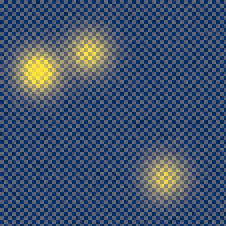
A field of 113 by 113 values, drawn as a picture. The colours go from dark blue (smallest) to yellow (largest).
There are three bumps. On average the colour sits 30% of the way up the scale. The ninth with the highest average is the top left. There is no overall slope. Neither half mirrors the other.
